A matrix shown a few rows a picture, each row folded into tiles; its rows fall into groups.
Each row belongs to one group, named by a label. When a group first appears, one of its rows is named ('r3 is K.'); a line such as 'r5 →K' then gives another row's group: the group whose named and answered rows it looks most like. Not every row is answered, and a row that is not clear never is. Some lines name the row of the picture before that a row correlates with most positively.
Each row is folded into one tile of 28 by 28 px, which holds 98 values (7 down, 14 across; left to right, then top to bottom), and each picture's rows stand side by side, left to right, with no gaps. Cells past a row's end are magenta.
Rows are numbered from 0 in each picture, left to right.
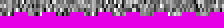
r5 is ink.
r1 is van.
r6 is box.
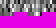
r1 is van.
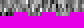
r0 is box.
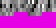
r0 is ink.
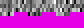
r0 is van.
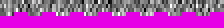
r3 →box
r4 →box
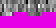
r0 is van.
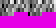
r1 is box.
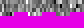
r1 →box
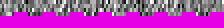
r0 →van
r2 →ink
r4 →box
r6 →ink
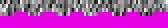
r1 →ink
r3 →box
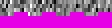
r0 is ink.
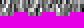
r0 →ink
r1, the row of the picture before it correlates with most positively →2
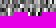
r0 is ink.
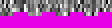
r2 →van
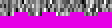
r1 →van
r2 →box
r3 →ink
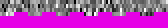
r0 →box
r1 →ink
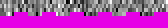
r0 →van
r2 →box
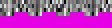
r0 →van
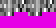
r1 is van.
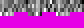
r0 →box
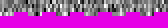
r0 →box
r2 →van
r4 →ink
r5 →van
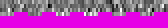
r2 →box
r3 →box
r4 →ink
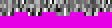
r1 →van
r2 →ink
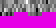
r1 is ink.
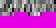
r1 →van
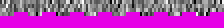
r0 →ink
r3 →van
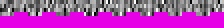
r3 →van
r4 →van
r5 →van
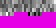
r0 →box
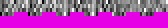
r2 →van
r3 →van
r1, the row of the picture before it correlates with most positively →1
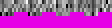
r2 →ink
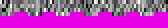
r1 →van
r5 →box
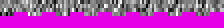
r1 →box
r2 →van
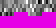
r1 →box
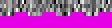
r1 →box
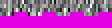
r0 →van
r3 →ink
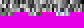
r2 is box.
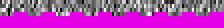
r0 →ink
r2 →box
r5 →van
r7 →ink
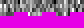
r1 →box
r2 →van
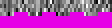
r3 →box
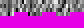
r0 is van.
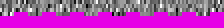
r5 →ink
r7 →van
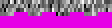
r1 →ink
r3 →ink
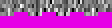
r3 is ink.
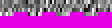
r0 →box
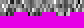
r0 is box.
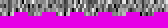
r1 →ink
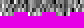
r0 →box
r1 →box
